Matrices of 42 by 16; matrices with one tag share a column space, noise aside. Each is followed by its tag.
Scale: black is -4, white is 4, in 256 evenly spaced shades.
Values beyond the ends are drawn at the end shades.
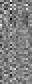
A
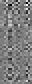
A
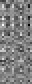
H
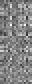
H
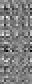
H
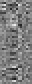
A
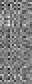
A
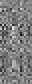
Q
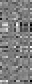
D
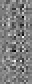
H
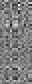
A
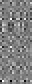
D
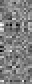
D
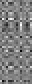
D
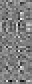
D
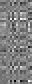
D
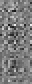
Q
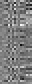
A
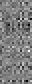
D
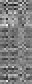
A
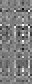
Q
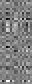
D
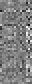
Q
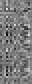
Q
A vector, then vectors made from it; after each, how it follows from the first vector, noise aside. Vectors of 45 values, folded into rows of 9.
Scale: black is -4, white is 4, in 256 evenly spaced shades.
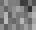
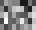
scaled up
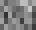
negated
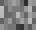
wrapped around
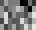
scaled up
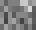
negated
